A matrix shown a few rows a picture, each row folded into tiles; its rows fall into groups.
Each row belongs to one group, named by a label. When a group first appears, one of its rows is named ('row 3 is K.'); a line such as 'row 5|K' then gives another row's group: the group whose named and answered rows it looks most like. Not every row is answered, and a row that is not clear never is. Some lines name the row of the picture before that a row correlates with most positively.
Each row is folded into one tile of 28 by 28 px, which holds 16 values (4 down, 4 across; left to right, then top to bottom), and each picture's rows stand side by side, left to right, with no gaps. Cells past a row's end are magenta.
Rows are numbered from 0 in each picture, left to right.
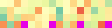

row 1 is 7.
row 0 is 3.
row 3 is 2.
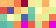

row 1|3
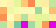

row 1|2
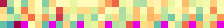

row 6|3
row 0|2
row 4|2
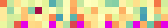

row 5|3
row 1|7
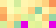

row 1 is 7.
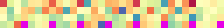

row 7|3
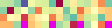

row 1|7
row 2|2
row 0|7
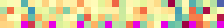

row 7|7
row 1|3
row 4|2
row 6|2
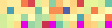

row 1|2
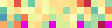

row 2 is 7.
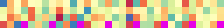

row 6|3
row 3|3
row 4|3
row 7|2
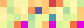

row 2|2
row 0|2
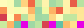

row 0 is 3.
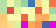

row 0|7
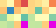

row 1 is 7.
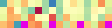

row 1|7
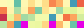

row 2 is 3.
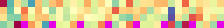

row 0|2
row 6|3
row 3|2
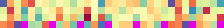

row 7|7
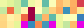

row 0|7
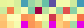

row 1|7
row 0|7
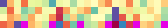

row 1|7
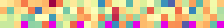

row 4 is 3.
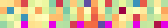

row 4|7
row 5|2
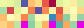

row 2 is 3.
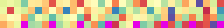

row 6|3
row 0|7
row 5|2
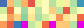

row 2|7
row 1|2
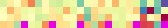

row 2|7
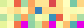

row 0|3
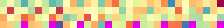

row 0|7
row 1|7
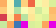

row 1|2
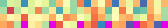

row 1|7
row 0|7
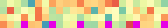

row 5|7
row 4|2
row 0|7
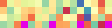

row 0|2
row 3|3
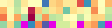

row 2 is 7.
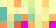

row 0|3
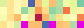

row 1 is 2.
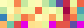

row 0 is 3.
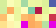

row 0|7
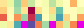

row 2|3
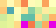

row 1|3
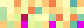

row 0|3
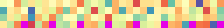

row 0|3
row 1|3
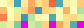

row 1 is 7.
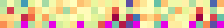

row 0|7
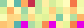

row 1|2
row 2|3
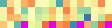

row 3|3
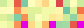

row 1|3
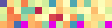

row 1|7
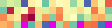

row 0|7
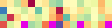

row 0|3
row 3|3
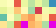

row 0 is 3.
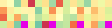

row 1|2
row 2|2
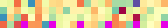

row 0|3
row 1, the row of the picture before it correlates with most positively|3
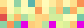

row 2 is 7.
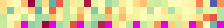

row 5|2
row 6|3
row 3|2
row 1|2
